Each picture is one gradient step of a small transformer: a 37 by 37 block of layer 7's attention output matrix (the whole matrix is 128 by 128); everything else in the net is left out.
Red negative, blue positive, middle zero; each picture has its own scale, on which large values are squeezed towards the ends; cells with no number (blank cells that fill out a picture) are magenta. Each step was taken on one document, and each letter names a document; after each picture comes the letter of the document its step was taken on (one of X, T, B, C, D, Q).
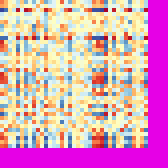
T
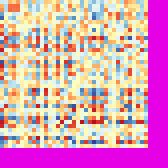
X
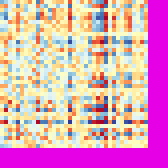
T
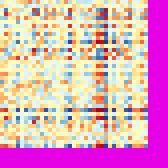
T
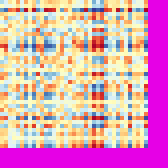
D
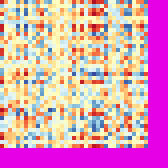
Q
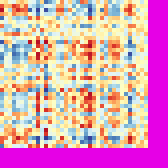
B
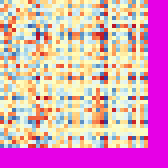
B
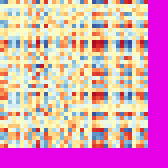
Q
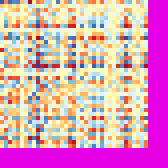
X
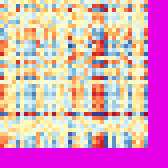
T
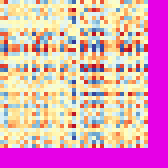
X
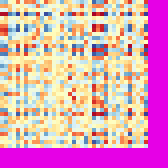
Q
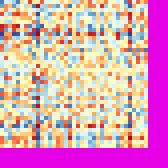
B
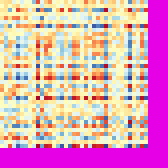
B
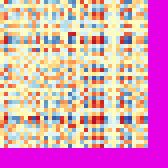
X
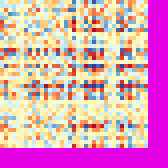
X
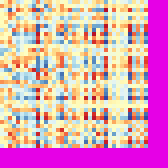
B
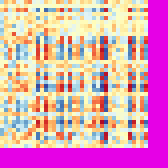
B
